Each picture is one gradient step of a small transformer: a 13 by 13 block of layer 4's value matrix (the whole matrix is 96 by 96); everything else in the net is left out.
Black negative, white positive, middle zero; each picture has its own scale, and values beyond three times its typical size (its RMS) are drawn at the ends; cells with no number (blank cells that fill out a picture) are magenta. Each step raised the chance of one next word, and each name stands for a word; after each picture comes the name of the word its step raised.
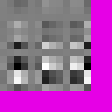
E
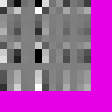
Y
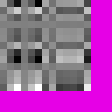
Y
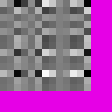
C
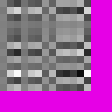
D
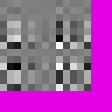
E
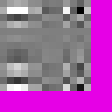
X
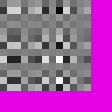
X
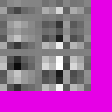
E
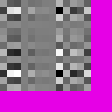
D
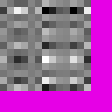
X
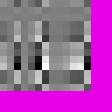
E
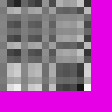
Y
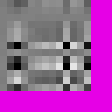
E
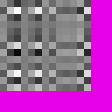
D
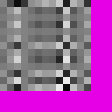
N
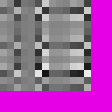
D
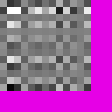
N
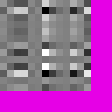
D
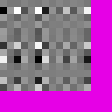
X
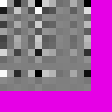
C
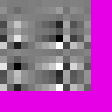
E
